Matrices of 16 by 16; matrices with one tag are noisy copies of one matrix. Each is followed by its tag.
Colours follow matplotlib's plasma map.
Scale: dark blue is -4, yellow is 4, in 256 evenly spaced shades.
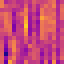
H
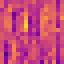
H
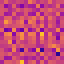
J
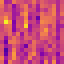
H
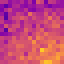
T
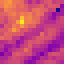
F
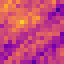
F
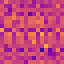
J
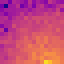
T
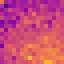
T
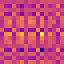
J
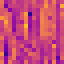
H
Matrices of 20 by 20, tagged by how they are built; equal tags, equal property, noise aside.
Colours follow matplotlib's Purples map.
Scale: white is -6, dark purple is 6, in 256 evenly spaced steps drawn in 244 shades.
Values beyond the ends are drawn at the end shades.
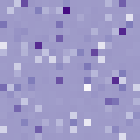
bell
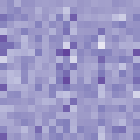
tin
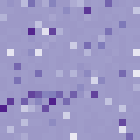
bell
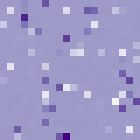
bell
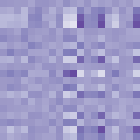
tin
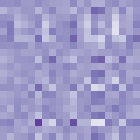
tin
